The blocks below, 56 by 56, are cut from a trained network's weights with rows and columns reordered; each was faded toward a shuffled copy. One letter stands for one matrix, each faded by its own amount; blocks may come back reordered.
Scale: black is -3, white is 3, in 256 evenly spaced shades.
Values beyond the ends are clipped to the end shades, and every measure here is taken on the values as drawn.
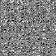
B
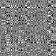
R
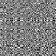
R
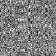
B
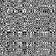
R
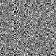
B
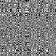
R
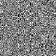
B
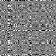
R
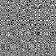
R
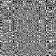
R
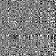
R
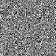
B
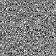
B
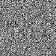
B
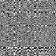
R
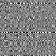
R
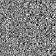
B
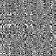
R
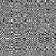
R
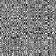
R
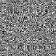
B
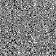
B
